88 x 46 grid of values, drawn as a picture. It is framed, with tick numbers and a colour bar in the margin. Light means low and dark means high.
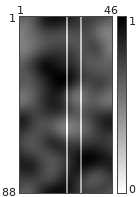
Overall the values sit about 70% of the way up the scale. The values are skewed, with a long tail toward low values. Columns 24 and 31 stand out from the rest.
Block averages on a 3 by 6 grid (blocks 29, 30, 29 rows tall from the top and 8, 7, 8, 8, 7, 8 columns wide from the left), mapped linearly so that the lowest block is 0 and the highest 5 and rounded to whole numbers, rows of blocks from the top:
1 4 5 2 3 1
3 4 5 0 2 3
4 4 4 3 5 5
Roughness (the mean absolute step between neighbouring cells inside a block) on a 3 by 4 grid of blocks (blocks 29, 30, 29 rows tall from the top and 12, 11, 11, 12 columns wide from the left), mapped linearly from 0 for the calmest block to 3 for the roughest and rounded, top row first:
0 0 3 0
0 0 3 0
0 0 3 0
